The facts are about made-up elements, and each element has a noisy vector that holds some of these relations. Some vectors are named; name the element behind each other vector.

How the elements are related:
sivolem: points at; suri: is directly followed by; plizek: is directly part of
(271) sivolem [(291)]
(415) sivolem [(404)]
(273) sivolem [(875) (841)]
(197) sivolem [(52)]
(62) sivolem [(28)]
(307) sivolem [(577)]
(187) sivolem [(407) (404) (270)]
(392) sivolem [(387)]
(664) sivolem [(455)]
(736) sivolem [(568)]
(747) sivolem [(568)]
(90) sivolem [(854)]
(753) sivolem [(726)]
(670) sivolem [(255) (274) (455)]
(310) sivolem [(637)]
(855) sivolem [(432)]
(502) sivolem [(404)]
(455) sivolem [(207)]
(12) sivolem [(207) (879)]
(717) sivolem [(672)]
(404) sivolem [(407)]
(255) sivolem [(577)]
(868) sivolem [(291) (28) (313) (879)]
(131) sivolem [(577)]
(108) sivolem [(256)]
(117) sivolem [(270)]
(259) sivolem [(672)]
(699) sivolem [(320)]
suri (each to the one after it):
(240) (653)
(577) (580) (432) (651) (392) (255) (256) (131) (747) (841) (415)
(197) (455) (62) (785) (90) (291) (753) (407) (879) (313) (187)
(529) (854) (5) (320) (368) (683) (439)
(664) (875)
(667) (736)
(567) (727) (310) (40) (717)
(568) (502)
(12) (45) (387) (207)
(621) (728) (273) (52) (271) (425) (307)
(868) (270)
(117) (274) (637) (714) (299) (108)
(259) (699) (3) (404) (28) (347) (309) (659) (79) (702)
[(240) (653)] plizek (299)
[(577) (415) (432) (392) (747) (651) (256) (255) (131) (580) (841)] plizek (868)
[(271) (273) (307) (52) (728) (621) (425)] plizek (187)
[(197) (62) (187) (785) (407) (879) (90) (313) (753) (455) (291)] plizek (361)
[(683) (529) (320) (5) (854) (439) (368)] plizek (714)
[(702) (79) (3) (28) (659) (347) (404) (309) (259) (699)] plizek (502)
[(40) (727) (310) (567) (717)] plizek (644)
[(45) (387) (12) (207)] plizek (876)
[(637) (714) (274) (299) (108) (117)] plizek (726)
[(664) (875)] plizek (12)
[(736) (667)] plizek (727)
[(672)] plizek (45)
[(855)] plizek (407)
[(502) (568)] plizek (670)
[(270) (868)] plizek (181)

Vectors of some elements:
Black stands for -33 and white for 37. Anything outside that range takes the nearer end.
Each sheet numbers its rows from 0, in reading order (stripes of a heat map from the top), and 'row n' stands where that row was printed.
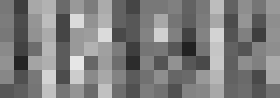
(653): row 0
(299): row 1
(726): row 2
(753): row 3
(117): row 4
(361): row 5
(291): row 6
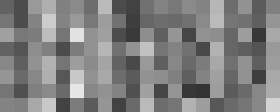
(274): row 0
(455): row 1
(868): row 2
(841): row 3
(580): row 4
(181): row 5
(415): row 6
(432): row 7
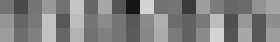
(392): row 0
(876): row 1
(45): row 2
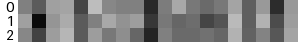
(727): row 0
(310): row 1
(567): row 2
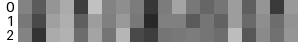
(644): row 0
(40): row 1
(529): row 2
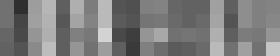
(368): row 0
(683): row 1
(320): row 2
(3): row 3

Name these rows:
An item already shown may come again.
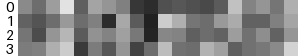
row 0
(259)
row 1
(387)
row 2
(40)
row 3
(432)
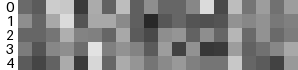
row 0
(854)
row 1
(717)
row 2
(207)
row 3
(415)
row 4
(407)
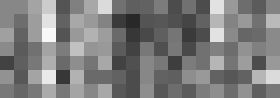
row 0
(52)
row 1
(259)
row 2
(197)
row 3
(131)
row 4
(28)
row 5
(855)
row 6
(255)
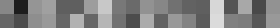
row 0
(637)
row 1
(270)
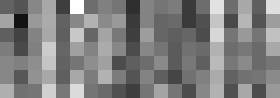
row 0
(502)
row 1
(310)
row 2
(404)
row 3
(785)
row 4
(672)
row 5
(425)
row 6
(12)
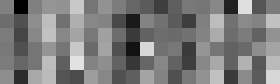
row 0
(108)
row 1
(699)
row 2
(455)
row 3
(392)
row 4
(670)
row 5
(568)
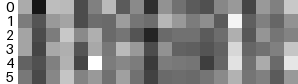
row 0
(736)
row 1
(875)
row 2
(664)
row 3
(273)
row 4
(502)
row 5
(455)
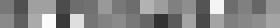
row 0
(875)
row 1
(90)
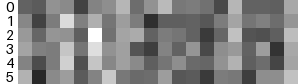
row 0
(841)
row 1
(62)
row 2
(187)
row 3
(868)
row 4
(361)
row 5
(747)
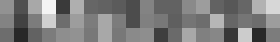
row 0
(855)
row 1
(785)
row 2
(256)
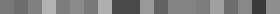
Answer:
(577)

